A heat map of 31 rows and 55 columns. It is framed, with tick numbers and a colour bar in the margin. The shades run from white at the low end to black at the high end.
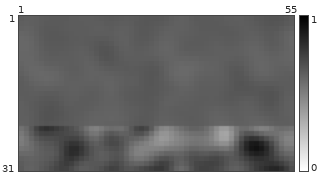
Histogram: heavy tails on both sides. Roughest part: bottom right. Slope: none. Seam: horizontal, 70% of the way down, the top part calmer.
